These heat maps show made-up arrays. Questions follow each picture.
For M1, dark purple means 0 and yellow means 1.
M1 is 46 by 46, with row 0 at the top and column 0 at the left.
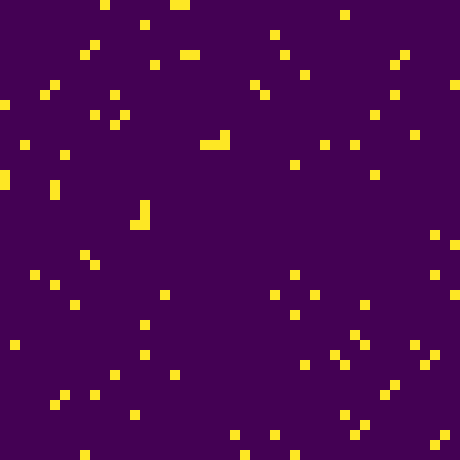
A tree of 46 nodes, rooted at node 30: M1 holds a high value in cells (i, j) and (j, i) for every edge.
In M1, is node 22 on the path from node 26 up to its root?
yes
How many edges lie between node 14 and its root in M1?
6
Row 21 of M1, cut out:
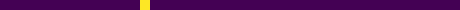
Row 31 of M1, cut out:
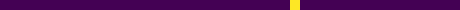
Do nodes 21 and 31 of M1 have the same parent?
no
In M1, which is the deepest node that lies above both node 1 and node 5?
34
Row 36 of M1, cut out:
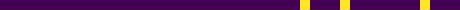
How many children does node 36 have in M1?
2
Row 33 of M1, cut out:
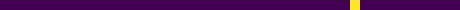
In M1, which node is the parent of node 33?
35
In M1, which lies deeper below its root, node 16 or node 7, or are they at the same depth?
node 16
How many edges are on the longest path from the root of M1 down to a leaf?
22
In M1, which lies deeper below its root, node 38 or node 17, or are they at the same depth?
node 38
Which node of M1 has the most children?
14
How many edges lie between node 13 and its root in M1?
4
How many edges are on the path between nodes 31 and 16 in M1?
2
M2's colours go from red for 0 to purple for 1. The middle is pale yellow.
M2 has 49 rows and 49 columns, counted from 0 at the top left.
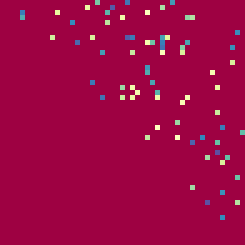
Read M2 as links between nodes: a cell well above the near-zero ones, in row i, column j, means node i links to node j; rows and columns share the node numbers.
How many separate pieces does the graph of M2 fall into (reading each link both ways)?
4
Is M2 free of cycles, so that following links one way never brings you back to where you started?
yes
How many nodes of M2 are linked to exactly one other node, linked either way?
10
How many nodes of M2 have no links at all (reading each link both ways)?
3
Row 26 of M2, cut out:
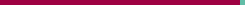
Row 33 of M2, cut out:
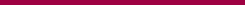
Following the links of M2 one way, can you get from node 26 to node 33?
no
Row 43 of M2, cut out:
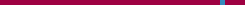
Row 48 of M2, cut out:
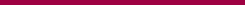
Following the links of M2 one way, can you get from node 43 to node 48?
no
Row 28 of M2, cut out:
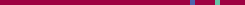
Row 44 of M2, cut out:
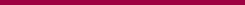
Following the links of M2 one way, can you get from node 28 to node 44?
yes
